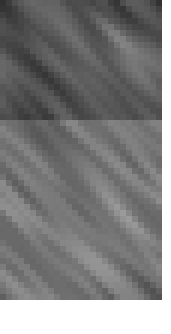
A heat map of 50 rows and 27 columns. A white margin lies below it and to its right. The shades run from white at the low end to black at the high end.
On average the colour sits 60% of the way up the scale. A horizontal seam about 40% of the way down splits the table, and the top part is higher. The grain runs diagonally down to the right. The top left is the ninth with the highest average.
